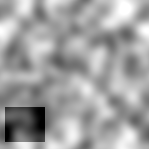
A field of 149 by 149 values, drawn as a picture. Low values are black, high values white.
Roughest part: bottom left. Average level on the scale: 60%. Ninth with the lowest average: bottom left. Odd patch: lower, in the bottom left.
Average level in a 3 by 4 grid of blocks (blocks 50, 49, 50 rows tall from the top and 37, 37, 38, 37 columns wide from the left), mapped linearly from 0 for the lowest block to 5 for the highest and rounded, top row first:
5 4 4 5 | 3 3 4 4 | 0 3 4 4
